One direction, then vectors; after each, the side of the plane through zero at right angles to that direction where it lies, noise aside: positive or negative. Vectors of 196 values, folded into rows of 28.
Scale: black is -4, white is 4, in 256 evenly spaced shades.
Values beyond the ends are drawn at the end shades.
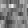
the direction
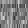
negative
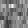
positive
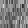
positive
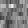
positive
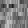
negative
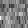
negative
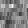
positive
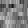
negative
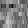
negative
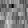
negative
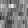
positive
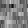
negative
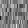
positive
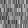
positive
